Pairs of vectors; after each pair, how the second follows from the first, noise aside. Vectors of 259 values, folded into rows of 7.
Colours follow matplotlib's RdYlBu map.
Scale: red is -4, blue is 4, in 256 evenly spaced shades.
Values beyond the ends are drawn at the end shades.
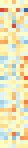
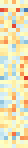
copied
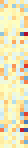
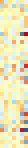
copied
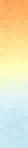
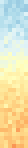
negated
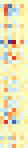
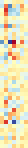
copied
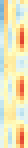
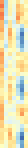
negated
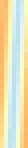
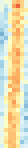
negated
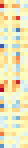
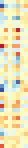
negated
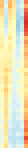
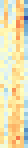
negated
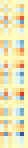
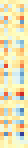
copied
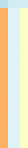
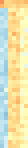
negated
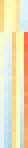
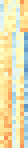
negated
